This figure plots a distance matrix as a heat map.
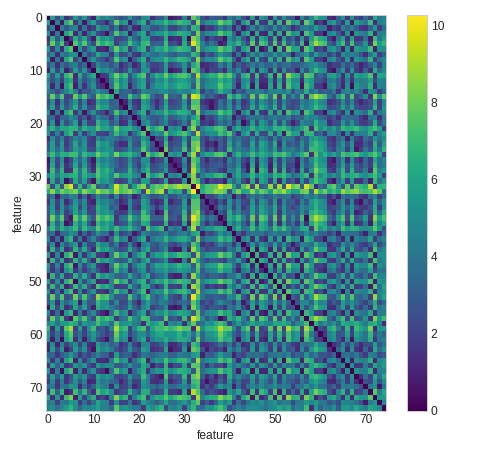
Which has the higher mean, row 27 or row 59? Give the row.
59
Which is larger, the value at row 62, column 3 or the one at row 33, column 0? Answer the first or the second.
the second
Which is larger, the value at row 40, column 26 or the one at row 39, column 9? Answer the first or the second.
the second
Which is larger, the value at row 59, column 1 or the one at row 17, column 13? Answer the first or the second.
the second
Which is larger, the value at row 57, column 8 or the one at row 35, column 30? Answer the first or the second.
the first
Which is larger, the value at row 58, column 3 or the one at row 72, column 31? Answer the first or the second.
the second
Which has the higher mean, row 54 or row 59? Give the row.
59
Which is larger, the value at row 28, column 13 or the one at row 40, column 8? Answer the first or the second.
the second
